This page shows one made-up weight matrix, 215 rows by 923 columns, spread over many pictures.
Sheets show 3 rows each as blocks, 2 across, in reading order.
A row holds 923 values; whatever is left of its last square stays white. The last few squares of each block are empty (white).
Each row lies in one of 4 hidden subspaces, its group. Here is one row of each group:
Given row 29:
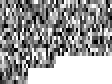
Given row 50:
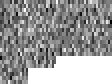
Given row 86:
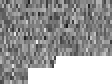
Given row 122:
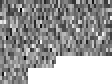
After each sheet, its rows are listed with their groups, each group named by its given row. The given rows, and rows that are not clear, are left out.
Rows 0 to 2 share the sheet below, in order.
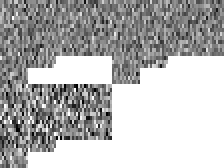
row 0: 50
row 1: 29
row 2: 29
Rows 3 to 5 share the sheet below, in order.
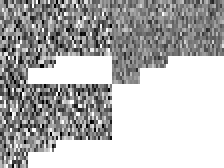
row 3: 29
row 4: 86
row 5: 122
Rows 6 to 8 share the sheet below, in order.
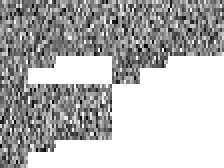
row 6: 50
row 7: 122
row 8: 29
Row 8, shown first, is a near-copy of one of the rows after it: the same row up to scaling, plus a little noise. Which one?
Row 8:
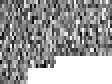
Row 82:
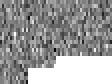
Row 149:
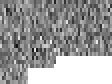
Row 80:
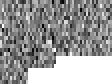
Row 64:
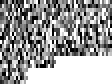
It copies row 64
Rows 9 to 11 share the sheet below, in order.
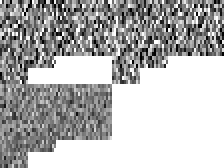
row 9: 29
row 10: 50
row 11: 122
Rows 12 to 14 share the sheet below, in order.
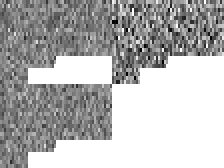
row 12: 86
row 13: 122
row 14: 50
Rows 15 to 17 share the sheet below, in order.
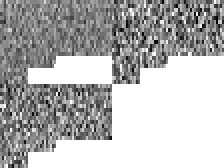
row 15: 122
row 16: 50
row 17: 122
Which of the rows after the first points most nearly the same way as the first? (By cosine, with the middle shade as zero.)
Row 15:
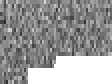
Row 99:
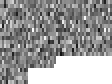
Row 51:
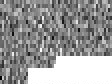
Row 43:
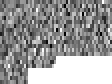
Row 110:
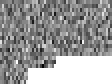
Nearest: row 99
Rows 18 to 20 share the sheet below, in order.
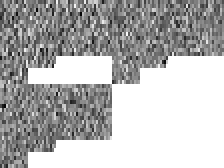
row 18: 50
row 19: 86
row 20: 122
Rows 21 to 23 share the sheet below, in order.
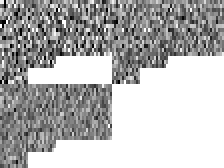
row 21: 122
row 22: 122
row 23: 50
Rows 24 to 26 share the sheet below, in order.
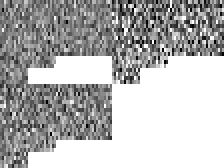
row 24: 29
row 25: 122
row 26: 122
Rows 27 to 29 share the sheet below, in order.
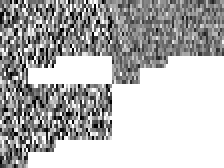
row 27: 50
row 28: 86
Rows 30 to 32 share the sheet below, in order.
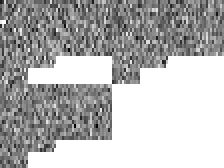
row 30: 122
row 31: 86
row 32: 29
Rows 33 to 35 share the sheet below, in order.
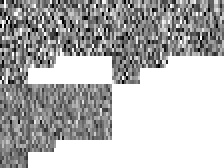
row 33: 122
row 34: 86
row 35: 29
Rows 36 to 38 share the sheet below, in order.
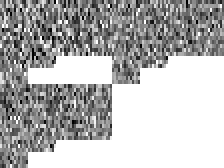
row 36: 29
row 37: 29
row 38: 86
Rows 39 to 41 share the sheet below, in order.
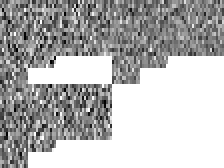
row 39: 86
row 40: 50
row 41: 50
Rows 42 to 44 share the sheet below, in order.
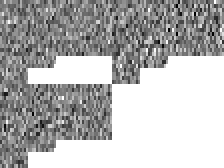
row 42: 50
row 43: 50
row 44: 122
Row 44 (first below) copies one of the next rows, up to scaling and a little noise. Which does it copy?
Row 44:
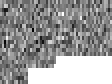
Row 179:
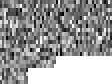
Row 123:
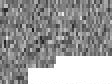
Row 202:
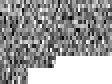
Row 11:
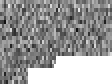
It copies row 123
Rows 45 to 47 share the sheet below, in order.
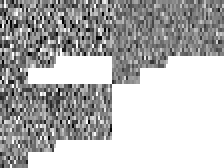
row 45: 122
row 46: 29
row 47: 86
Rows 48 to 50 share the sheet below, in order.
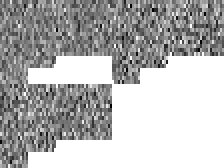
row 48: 29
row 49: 86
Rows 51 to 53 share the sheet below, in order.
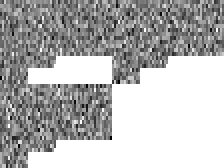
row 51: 122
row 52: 122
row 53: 86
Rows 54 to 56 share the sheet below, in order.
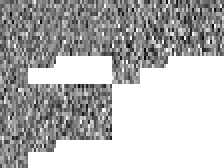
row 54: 86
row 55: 29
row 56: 86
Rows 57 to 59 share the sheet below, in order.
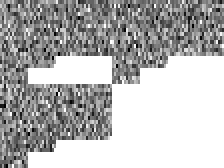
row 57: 86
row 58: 29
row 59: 122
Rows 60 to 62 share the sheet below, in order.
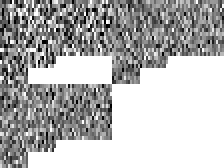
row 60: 50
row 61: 29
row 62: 50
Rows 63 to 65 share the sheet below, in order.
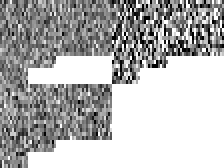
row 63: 29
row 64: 29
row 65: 86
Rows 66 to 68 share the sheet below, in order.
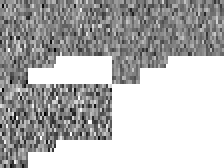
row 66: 29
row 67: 50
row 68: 29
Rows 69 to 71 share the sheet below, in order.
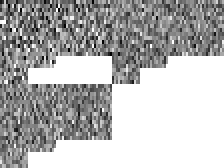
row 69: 122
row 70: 86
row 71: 29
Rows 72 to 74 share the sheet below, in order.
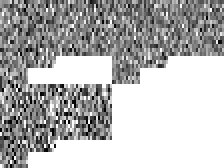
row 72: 50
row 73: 29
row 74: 86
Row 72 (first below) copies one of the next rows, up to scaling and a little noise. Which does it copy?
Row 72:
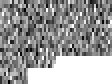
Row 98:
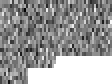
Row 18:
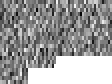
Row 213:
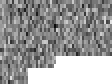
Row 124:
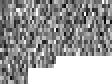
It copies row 98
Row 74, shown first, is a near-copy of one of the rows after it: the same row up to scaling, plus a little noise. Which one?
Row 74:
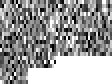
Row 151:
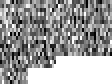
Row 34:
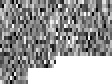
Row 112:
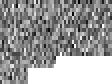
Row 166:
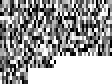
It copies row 34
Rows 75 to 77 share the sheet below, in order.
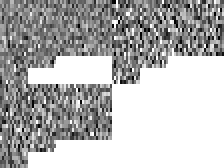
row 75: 86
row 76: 122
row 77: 29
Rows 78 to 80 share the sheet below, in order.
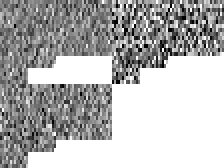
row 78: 50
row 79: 122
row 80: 29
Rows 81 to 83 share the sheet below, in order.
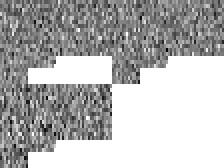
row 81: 122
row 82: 29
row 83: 29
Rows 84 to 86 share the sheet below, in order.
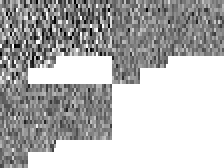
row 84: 29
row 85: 50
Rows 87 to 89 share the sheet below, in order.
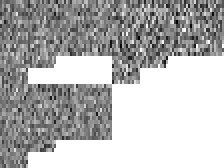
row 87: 86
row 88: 86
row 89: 29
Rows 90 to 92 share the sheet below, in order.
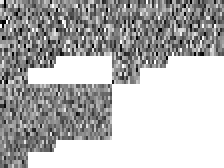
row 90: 122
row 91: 86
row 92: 122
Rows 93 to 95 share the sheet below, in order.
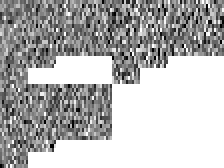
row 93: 50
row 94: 50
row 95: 86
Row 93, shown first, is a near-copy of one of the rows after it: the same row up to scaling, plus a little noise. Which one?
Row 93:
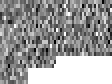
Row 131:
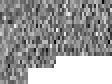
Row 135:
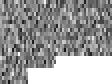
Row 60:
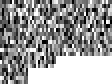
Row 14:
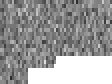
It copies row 131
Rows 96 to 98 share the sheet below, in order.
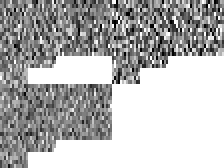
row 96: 29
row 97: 122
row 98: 50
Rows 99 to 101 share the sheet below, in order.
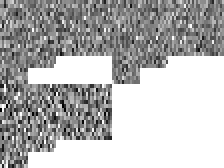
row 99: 122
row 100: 86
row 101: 122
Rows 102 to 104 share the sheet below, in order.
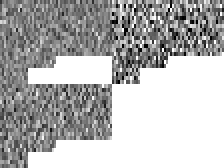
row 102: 122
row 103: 122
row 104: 50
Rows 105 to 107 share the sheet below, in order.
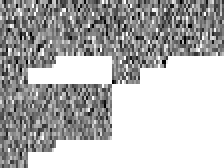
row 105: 50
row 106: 86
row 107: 50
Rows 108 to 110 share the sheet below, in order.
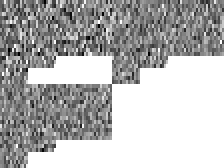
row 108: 50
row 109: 50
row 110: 29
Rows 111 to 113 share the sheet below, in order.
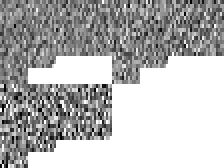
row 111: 50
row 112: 86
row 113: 122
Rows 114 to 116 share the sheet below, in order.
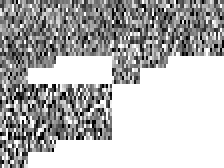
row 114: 86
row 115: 86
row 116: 50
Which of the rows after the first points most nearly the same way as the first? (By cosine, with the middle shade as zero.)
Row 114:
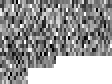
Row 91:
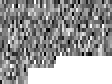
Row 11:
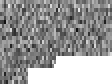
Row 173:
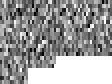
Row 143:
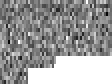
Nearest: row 91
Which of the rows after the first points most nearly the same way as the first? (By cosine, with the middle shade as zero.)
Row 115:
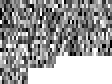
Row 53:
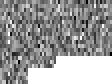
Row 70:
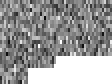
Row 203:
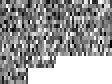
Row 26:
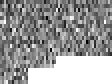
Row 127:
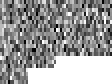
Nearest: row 203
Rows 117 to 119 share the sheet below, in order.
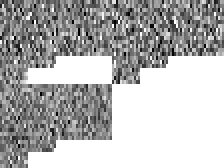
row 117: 29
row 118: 122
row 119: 86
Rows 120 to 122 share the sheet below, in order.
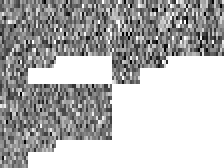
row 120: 50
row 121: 86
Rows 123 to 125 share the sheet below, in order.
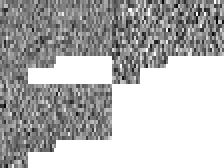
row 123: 122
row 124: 50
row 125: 122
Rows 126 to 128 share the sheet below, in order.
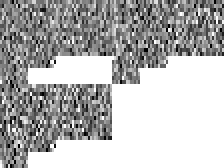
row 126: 86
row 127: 50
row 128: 86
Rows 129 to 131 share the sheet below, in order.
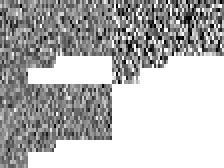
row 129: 122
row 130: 29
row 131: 50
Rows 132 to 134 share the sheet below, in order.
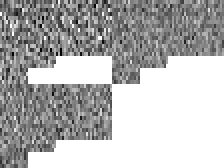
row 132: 122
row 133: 86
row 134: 29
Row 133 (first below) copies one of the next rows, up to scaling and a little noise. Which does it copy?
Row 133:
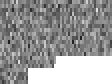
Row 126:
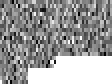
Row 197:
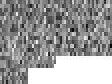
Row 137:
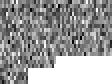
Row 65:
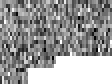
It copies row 137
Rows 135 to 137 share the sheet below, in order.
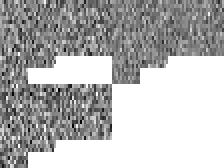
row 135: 50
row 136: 29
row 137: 86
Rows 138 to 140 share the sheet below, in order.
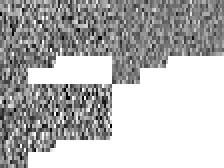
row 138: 122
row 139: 86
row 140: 50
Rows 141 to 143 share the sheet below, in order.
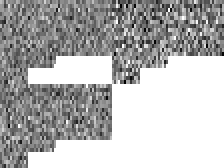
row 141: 122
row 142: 122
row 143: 86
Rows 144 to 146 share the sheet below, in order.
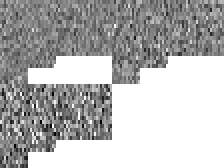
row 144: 122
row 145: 29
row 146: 29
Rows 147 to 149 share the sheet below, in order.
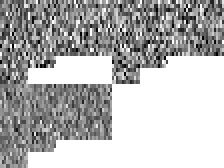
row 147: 29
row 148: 86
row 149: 29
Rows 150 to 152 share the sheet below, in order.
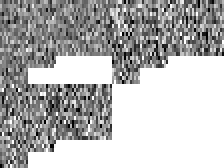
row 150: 50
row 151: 86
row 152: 86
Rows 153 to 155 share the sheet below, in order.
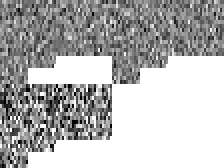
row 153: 50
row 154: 122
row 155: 86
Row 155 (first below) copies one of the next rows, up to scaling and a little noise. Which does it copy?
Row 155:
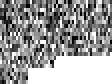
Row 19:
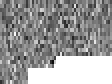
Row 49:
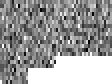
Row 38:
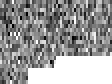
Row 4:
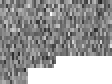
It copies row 38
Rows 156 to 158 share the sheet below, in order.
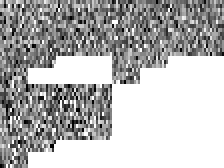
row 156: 122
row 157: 122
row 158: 86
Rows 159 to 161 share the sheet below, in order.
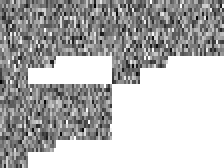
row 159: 86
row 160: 29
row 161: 86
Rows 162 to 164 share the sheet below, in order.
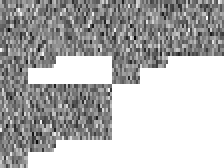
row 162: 50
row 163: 29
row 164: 29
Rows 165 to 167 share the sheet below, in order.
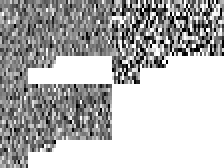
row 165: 50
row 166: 86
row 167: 29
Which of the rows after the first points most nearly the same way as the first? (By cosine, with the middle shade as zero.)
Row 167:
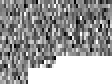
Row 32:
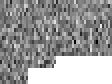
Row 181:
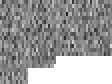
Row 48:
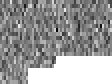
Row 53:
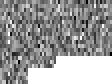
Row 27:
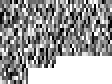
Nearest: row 48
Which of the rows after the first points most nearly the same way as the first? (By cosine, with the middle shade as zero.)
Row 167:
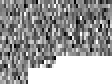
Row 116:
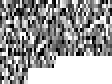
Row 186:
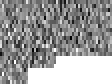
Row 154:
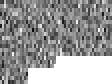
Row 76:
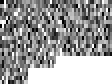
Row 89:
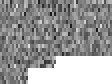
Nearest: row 186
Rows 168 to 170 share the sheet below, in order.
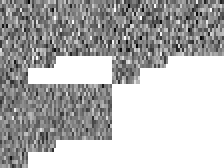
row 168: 29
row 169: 29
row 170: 50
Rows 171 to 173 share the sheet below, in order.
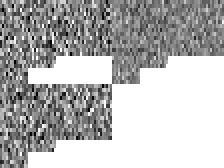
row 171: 29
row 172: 50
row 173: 50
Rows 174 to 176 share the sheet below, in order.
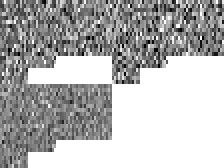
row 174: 50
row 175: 86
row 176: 122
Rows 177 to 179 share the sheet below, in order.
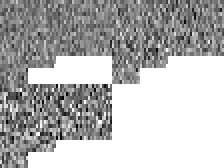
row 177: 86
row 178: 29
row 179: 122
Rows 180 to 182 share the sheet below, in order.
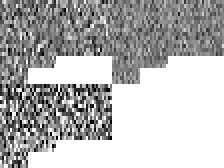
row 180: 50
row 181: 86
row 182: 122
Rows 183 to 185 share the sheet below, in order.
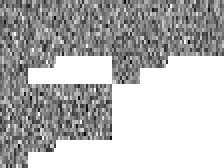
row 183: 29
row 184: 86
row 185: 86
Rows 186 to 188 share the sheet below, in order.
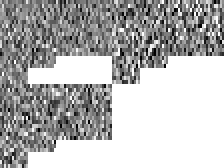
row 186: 29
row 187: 50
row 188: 86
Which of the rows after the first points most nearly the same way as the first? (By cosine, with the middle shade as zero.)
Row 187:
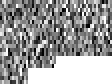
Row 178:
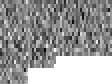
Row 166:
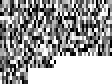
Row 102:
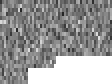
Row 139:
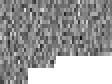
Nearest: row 102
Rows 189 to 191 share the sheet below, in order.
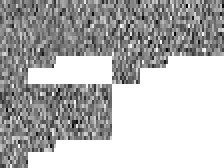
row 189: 50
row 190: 29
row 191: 86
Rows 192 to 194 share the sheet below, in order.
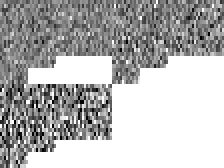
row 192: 122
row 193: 29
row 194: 29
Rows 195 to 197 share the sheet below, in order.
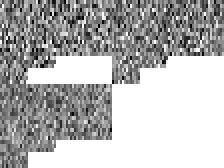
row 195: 29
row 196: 86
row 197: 86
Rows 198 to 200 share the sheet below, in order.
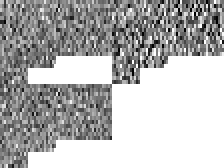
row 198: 122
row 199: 50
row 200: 122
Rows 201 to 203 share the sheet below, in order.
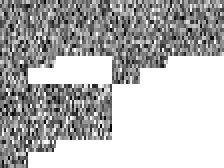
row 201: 29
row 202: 122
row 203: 86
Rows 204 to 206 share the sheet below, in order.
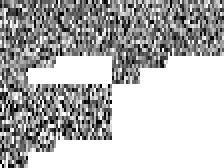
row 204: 122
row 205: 122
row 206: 122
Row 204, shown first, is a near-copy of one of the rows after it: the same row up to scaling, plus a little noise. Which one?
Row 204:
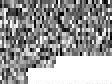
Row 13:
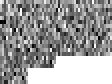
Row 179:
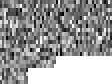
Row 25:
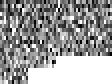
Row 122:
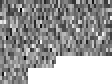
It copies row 179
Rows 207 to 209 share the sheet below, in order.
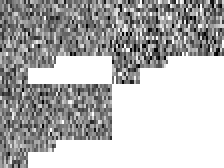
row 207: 86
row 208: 86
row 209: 122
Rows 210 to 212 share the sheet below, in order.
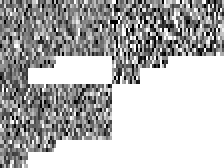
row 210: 29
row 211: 122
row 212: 29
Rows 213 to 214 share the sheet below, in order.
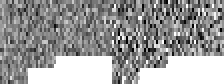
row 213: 50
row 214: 29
